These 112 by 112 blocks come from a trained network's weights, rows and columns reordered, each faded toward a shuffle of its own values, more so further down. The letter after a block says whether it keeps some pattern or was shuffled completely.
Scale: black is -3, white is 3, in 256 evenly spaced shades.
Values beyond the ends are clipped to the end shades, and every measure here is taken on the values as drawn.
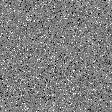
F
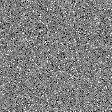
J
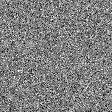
F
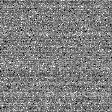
J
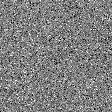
F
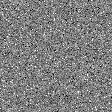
F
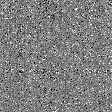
J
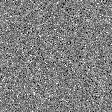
F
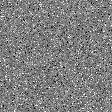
F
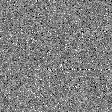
J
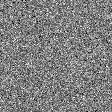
F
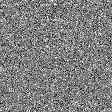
J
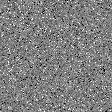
F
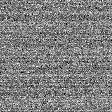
J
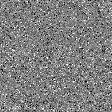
J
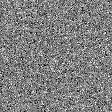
F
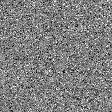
J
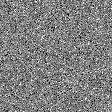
F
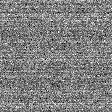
J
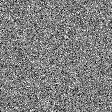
F
